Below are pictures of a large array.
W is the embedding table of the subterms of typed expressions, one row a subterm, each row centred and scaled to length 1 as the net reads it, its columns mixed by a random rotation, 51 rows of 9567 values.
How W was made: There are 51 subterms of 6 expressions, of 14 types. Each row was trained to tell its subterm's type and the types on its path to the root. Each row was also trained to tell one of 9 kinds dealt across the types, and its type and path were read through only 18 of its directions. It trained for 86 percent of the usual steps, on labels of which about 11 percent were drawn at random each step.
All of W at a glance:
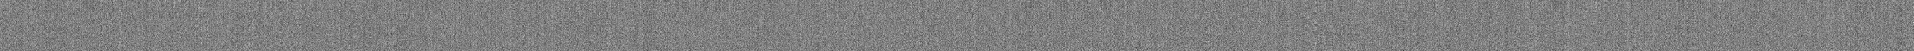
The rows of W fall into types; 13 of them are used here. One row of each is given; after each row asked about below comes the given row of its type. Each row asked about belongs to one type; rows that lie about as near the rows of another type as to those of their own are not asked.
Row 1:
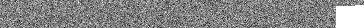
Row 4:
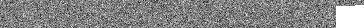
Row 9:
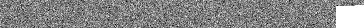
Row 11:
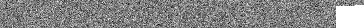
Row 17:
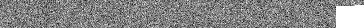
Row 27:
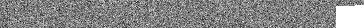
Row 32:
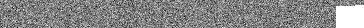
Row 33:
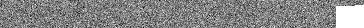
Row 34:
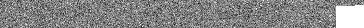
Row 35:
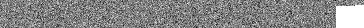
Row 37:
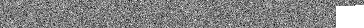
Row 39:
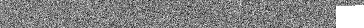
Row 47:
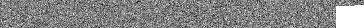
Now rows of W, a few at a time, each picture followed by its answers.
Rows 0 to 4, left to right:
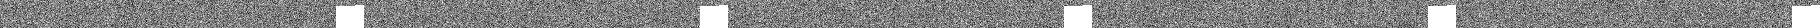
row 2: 11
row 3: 35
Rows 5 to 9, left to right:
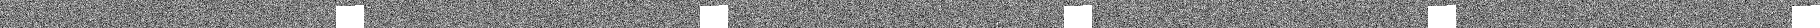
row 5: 4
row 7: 11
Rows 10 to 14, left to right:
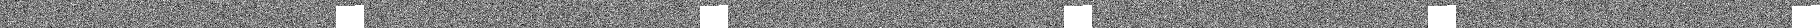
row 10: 27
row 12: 32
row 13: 39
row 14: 32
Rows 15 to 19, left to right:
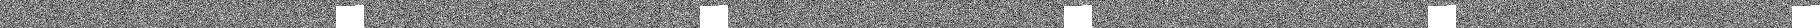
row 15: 17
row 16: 17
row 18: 17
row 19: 47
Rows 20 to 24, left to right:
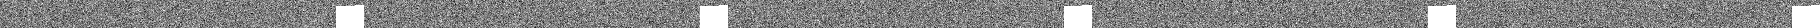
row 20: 33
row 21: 1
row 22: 11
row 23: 1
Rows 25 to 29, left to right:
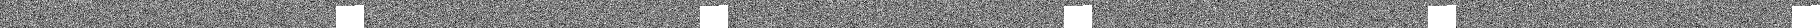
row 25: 34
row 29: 27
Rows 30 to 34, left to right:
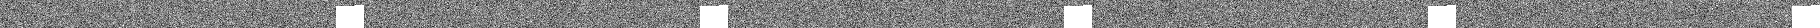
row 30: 9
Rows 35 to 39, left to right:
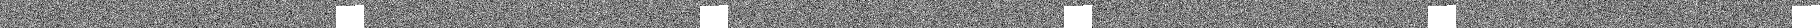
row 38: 27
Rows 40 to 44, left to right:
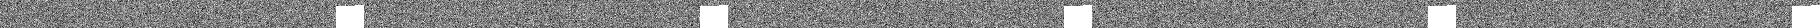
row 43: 1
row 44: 32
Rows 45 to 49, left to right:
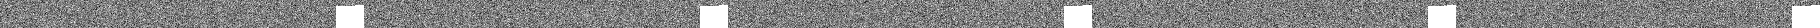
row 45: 32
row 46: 17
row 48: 47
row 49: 4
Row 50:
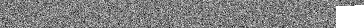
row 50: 9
